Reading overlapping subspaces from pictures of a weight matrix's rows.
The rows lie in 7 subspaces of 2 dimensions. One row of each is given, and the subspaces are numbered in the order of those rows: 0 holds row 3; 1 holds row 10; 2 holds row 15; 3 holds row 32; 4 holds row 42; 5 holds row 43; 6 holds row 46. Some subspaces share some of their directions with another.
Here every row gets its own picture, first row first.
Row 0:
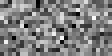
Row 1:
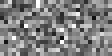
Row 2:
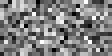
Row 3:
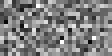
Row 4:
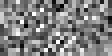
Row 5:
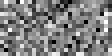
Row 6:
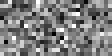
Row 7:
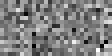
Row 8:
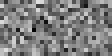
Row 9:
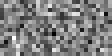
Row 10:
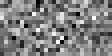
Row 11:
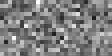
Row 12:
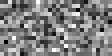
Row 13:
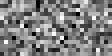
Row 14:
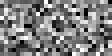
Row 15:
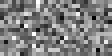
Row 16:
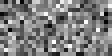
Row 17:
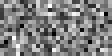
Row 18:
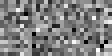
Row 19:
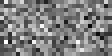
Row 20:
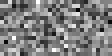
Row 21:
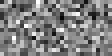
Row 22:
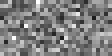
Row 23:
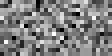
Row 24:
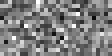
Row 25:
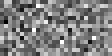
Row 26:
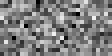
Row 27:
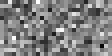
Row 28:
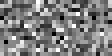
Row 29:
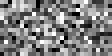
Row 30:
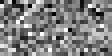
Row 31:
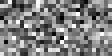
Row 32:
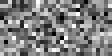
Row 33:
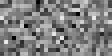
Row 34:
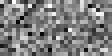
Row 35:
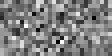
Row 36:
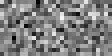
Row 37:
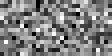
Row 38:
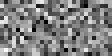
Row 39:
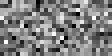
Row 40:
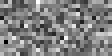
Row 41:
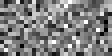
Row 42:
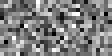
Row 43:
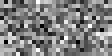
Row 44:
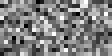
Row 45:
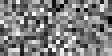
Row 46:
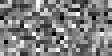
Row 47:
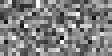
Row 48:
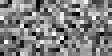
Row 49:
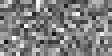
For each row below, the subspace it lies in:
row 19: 5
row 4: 1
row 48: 3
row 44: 0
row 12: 1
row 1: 0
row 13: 2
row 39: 5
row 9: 4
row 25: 0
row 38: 0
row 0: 0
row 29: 6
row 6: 2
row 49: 3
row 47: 0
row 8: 0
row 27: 2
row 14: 6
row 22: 5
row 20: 1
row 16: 3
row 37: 2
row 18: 2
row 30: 4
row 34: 4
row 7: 2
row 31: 4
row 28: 6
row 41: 3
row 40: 5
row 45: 1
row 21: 5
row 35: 1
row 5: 3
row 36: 5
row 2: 6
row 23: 3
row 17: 4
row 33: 6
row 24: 6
